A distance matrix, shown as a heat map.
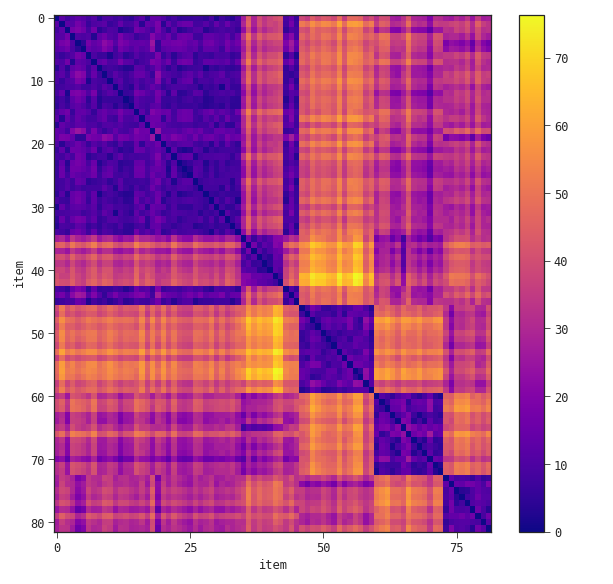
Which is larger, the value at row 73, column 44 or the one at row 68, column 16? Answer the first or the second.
the first
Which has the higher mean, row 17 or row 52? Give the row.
52
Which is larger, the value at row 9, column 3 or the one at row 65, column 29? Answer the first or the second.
the second
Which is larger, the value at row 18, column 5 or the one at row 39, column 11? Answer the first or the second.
the second
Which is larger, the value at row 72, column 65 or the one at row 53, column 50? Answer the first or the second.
the first
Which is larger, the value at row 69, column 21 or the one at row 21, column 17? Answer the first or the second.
the first
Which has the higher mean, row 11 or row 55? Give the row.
55
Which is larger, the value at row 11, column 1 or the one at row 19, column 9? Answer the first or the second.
the second
